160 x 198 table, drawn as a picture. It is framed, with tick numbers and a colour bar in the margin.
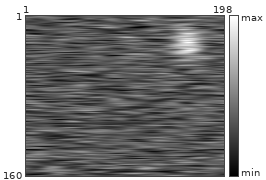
Grain: streaks across. Mirror symmetry: none. Ninth with the highest average: top right. Bumps: one, in the top right.
